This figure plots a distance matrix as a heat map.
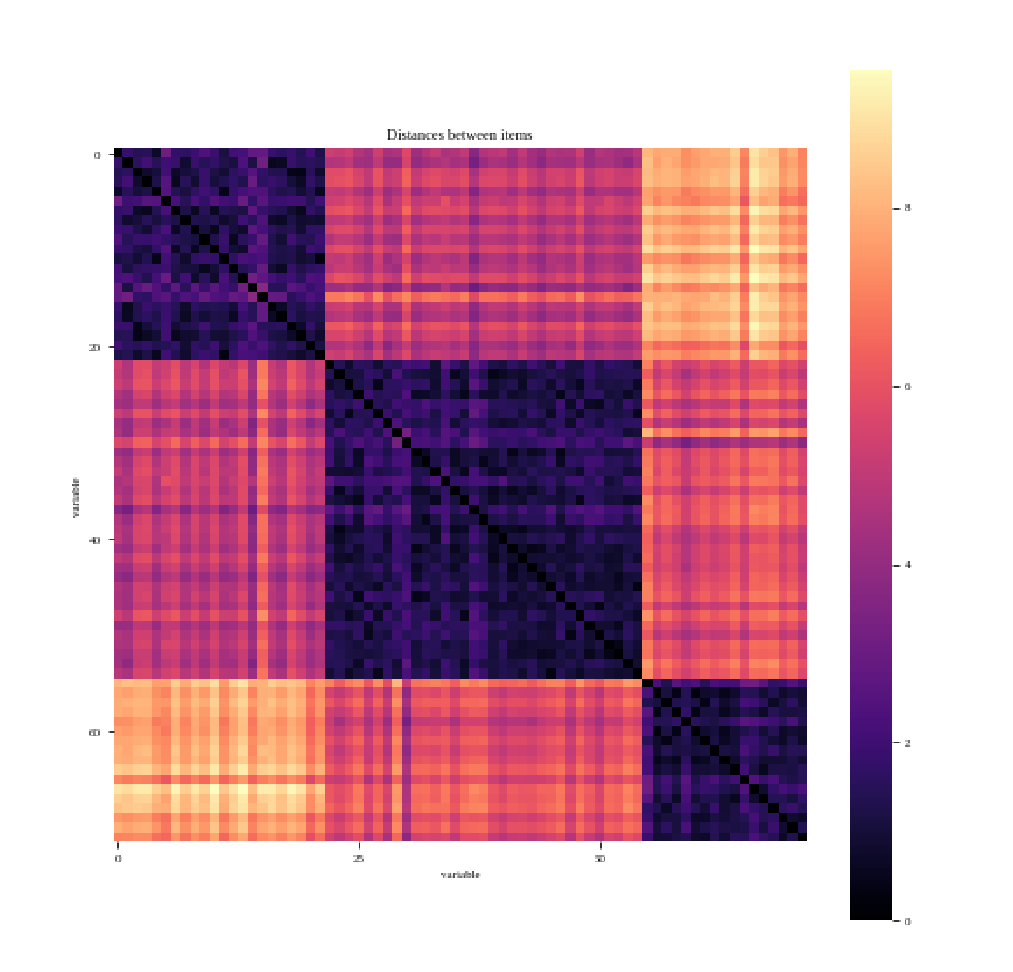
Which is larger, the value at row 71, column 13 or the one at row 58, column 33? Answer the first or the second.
the first
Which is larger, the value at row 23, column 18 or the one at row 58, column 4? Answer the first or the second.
the second
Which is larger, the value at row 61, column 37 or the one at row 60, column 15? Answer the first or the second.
the second
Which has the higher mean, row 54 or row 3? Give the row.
3
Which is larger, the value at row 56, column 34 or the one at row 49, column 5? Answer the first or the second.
the first
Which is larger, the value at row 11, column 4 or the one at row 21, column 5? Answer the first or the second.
the second
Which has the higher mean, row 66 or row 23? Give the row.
66
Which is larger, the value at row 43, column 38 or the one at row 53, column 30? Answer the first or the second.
the second
